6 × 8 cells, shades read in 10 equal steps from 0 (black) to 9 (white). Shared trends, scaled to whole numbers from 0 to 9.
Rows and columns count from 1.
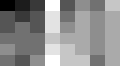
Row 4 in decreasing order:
7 6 6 6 5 4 4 4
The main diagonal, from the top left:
0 2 3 7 7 7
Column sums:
19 18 21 49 32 36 28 37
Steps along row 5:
down same up down down down up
